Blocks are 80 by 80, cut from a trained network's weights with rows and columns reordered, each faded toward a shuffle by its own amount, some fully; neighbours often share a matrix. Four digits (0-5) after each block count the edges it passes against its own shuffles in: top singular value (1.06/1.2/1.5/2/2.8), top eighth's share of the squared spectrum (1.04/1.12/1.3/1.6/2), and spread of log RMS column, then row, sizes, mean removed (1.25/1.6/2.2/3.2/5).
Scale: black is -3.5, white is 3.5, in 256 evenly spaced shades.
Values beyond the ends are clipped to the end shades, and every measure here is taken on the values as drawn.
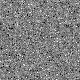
0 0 0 0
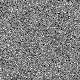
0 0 0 0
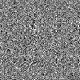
3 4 2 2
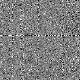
3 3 3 2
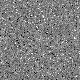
0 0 0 0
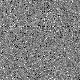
2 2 1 1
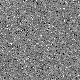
0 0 0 0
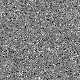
1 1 0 1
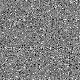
2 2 0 1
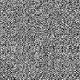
4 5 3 2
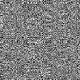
4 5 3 2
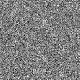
3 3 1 0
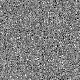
2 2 1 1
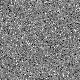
0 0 0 0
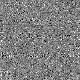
2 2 0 2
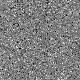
0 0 0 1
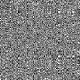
4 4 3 2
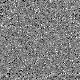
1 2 0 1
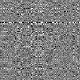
4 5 3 3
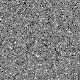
1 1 0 1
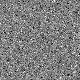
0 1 0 0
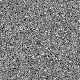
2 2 0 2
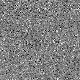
2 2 0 2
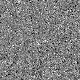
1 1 0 1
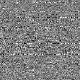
3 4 1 3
